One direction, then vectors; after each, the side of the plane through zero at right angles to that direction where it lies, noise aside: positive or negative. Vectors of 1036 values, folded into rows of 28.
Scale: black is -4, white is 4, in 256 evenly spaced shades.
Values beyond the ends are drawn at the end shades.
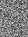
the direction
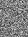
negative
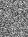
negative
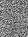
positive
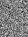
negative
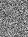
positive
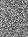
positive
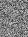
positive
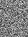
negative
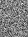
negative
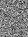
positive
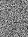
positive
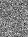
positive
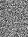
negative
